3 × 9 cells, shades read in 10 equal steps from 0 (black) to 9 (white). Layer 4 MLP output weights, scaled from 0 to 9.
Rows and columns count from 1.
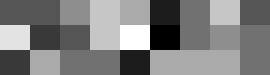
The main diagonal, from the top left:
3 2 4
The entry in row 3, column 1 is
2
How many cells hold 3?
4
